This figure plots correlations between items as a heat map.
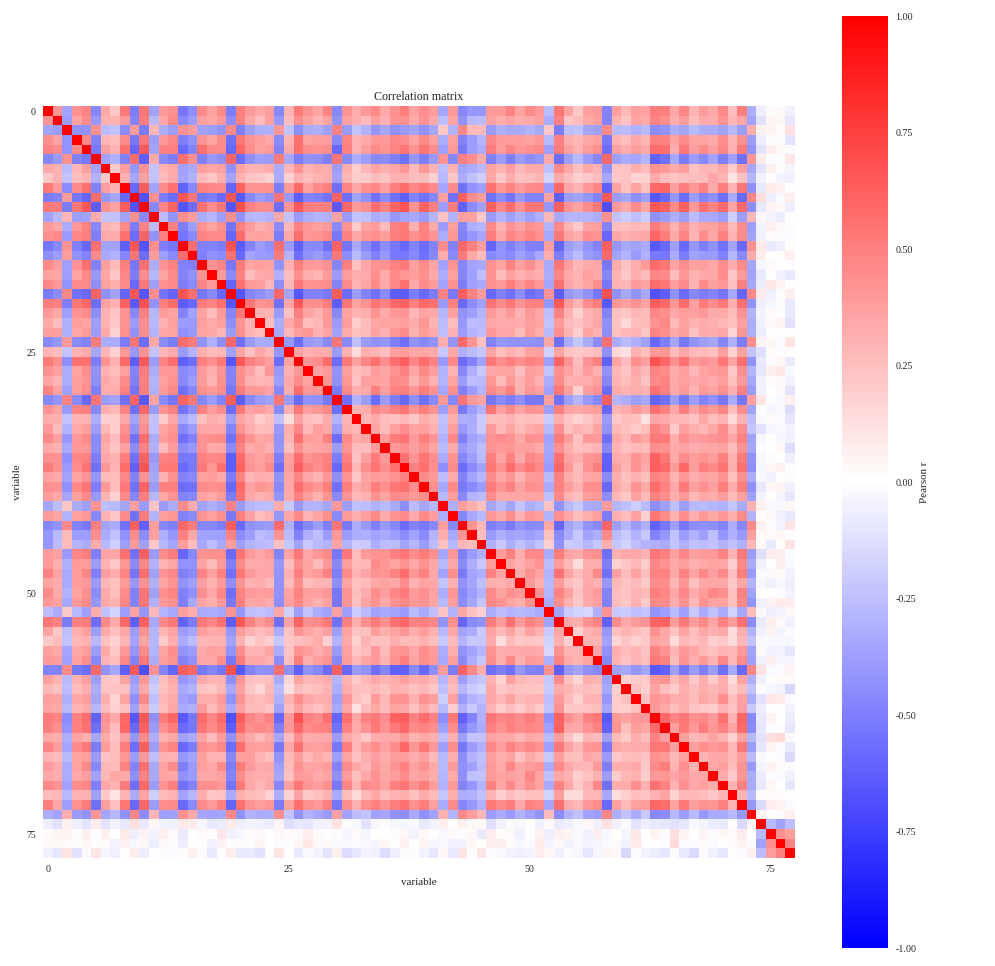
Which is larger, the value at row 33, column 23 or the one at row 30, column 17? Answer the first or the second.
the first
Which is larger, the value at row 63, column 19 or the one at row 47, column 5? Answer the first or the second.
the second
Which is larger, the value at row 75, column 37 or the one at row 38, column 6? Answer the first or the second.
the second
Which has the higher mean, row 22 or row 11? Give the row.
22
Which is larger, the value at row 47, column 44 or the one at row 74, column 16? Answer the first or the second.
the second
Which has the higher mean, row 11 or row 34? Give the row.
34
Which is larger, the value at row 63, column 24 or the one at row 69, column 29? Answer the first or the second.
the second
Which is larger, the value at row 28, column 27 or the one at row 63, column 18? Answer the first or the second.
the second
